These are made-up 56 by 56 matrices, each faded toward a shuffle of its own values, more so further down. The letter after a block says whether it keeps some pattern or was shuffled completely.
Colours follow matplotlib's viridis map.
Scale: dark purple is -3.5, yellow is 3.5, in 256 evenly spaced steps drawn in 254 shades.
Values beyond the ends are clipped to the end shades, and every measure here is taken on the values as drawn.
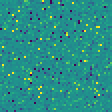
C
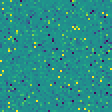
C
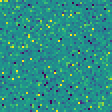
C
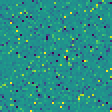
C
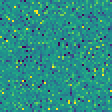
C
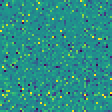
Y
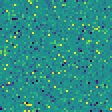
C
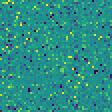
Y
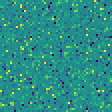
C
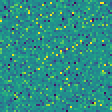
C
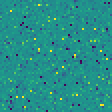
C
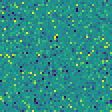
C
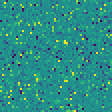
C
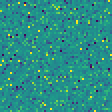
C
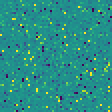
C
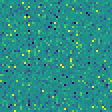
Y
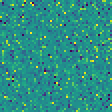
Y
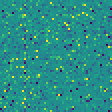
Y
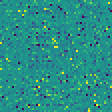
Y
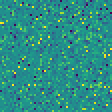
Y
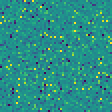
C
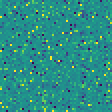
Y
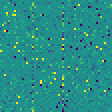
Y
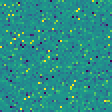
C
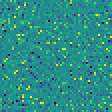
Y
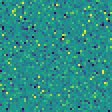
C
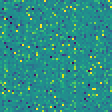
Y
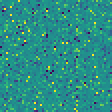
Y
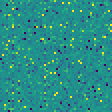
Y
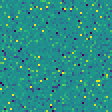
C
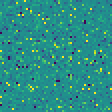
Y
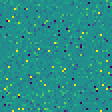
C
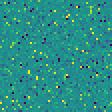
C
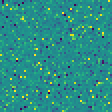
C
